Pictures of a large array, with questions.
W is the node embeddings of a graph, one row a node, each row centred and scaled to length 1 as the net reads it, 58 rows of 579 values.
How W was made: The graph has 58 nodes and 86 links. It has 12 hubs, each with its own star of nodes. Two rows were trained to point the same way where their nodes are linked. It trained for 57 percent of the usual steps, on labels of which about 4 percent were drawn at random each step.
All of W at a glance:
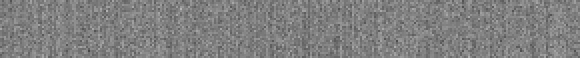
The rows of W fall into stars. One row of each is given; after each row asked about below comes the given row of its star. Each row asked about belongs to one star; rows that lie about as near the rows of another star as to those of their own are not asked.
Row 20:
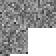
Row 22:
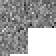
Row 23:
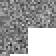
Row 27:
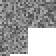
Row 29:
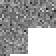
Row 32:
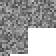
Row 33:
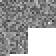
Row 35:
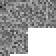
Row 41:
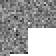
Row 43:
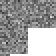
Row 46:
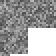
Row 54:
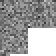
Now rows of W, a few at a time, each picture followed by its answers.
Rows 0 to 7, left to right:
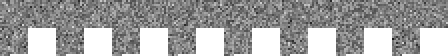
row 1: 23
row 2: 23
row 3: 54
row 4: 54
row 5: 43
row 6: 33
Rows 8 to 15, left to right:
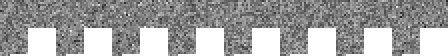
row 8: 43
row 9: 46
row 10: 46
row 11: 33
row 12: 41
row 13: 22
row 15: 23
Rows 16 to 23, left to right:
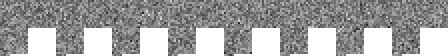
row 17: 43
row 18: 32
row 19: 33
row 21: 27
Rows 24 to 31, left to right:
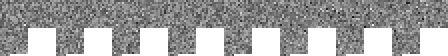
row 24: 54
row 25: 29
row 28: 29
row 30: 22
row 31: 32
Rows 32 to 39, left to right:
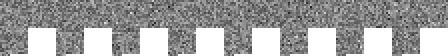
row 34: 33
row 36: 54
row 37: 23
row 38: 43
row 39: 23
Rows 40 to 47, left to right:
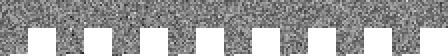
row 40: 54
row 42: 29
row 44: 41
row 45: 33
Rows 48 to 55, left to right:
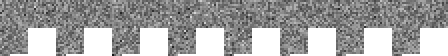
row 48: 27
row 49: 29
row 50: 29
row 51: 22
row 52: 20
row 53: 35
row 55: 20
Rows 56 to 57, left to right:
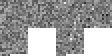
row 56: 43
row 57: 46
